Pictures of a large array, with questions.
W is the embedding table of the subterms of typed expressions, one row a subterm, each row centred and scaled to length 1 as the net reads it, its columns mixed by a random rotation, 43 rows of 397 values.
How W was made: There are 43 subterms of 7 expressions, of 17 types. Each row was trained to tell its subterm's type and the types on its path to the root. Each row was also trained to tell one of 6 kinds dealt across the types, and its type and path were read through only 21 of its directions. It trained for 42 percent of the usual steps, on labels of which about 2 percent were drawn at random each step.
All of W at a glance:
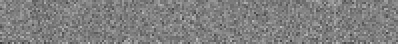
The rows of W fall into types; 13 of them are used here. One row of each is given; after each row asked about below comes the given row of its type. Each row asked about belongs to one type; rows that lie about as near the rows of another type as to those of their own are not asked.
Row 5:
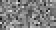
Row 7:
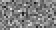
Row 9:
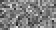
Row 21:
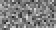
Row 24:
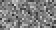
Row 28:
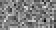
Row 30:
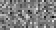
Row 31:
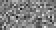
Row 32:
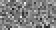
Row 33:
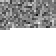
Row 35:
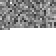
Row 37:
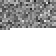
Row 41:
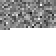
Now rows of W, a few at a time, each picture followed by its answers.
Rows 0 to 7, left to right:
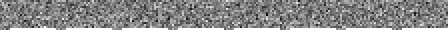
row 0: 33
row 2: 28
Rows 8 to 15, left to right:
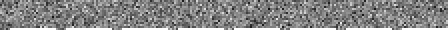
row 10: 41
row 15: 41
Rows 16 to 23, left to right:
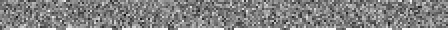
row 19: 5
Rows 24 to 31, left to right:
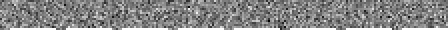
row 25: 33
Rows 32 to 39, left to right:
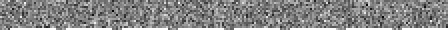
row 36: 9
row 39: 9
